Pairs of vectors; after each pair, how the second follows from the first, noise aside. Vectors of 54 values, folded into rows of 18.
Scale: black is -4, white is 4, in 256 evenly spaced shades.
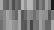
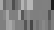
partly zeroed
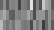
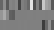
partly zeroed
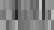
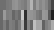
wrapped around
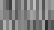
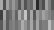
wrapped around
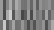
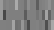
partly zeroed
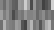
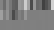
partly zeroed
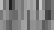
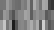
wrapped around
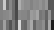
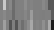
partly zeroed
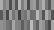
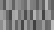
wrapped around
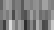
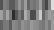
wrapped around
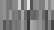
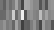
wrapped around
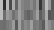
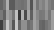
wrapped around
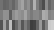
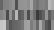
wrapped around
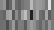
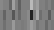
partly zeroed
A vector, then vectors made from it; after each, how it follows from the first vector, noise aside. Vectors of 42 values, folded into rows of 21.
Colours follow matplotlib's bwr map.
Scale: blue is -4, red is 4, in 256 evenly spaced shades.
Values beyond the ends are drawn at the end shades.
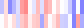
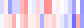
copied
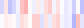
shrunk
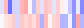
copied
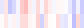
shrunk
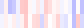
shrunk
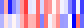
scaled up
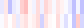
shrunk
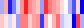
scaled up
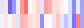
copied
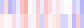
shrunk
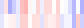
shrunk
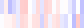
shrunk
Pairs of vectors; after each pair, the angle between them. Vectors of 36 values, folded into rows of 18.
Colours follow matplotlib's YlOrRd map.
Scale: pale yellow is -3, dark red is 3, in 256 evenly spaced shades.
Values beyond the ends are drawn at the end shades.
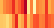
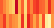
partly opposed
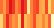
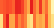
partly aligned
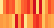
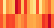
partly opposed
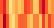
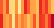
partly aligned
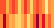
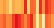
partly opposed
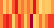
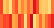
nearly parallel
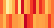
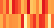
partly opposed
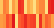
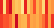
partly opposed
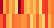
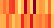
partly opposed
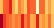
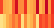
nearly opposite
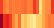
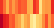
nearly parallel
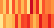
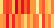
partly opposed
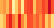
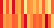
partly opposed
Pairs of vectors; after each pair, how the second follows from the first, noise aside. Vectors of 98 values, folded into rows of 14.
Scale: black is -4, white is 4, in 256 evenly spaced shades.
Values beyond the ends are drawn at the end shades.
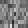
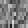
negated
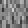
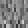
shuffled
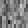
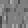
partly zeroed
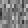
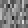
negated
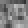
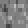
partly zeroed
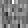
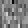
negated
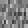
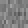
shrunk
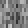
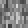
negated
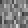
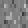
partly zeroed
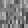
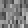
negated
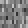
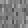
shrunk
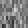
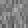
shrunk
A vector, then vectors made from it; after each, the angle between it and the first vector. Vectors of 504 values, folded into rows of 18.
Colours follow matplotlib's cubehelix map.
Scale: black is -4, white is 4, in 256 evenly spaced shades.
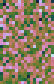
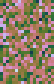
nearly parallel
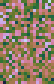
partly aligned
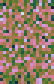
partly aligned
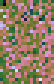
partly aligned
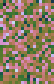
nearly parallel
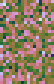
nearly opposite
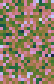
nearly opposite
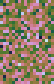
orthogonal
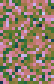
partly opposed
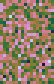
orthogonal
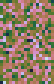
orthogonal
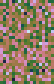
orthogonal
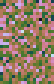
nearly parallel
